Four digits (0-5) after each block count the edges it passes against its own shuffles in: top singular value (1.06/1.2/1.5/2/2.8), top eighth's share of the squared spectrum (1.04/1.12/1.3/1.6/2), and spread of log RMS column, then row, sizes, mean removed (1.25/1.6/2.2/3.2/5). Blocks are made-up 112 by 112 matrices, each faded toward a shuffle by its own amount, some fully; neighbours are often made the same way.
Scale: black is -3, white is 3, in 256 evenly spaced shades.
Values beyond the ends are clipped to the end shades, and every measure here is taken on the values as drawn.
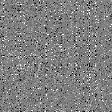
4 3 3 2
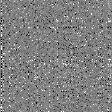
3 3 3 2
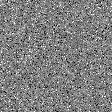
0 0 0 0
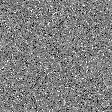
0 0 0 0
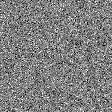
2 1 0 0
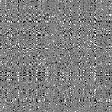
5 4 3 3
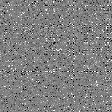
4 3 2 2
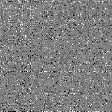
4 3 1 2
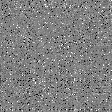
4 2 0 1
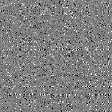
4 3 2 2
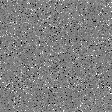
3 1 0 0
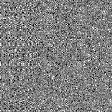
4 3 2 2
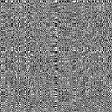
5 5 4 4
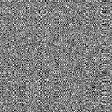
5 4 3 3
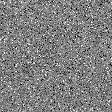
2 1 0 0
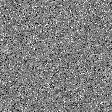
1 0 0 0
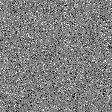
0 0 0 0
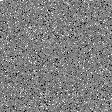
0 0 0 0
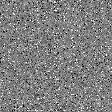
1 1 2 1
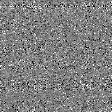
1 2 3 3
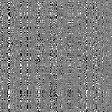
5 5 4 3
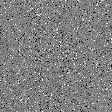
2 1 1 0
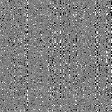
5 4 4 2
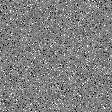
2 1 0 0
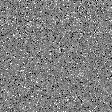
3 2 0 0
